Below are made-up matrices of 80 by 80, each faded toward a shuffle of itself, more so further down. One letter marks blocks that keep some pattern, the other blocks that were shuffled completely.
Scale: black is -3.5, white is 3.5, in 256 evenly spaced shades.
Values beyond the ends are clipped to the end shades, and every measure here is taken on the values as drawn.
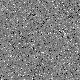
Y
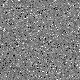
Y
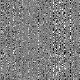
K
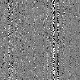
K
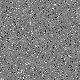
Y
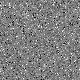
Y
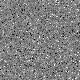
Y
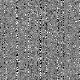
K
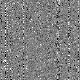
K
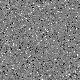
Y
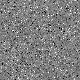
Y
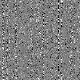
K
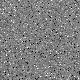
Y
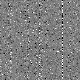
K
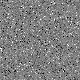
Y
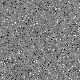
Y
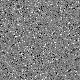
Y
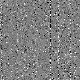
K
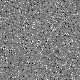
Y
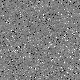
Y
